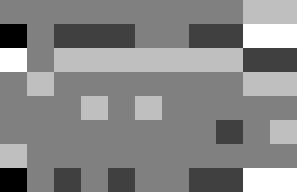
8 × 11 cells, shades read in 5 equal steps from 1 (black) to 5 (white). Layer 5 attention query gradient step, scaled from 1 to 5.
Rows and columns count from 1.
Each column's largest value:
5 4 4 4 4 4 4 4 4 5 5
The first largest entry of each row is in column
10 10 1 2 4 11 1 10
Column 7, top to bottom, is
3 3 4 3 3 3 3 3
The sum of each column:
23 25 23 25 23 26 25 23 22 29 30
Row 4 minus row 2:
2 1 1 1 1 0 0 1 1 -1 -1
